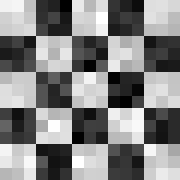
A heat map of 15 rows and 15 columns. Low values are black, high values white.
Histogram: two levels. Slope: none. Average level on the scale: 50%. Grain: checkered.
